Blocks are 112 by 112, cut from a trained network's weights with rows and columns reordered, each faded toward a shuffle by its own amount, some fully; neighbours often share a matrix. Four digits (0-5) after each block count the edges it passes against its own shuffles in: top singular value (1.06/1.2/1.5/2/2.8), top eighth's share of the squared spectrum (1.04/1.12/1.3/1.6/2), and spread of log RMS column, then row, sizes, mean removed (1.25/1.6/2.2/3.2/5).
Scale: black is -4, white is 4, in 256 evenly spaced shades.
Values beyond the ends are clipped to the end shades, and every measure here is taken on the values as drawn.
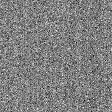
2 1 0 0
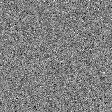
2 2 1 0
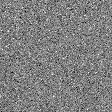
0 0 0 0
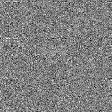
3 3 1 2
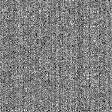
3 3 0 3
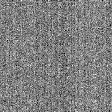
3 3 0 2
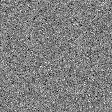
0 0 0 0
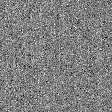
1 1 0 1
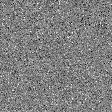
0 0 0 0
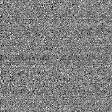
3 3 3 1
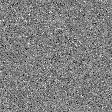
0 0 0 0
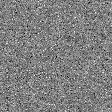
0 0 0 0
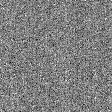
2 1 0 0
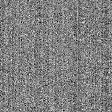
3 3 1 2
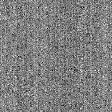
3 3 1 2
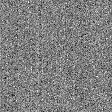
2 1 0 0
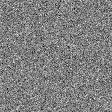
1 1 0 0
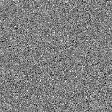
3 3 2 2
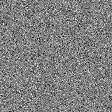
1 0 0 0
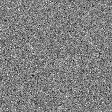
1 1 0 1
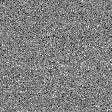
1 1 0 0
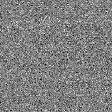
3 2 2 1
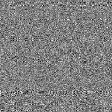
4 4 1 3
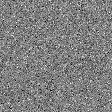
1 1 0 0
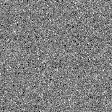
1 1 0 0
